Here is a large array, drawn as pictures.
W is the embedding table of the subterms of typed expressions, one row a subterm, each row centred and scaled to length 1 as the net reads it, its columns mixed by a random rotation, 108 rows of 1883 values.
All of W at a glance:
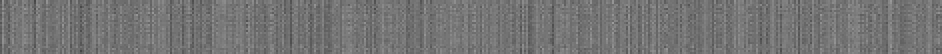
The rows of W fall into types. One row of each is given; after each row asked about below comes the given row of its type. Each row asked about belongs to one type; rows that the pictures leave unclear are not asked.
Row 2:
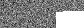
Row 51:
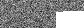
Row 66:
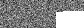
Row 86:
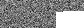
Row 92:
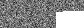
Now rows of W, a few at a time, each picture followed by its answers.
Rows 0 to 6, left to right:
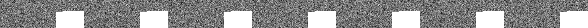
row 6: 92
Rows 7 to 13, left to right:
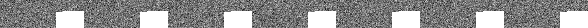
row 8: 2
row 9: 2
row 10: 51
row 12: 2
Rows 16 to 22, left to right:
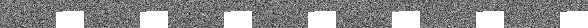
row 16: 92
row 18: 51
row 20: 51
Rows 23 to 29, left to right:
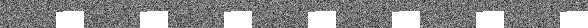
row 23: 66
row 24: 2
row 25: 2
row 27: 51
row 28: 66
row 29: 92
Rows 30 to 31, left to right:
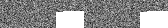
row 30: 86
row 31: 86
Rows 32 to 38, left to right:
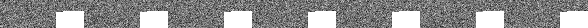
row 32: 66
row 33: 86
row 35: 86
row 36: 51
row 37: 92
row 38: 86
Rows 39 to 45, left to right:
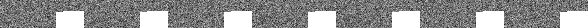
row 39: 86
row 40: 51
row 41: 2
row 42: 86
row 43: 2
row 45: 66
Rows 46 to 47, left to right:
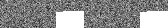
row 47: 92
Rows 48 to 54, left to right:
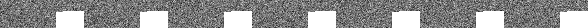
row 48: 51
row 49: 86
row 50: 2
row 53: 86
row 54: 2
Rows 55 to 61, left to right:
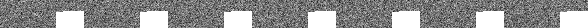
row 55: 51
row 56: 51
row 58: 92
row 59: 66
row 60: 51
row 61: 2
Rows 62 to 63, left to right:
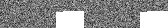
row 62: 2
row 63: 86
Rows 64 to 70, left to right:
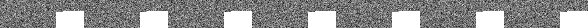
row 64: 92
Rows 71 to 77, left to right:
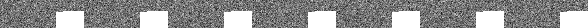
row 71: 51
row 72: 2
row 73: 92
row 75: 51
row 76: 51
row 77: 86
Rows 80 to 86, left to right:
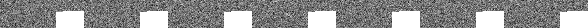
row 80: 2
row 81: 92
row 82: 86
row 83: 51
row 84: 2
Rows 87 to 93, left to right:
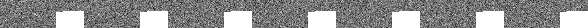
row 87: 51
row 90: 2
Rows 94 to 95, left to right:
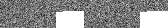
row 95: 92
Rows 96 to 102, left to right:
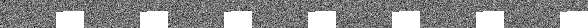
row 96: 66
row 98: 86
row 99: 86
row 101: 2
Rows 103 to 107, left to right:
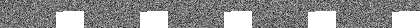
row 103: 2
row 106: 51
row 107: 86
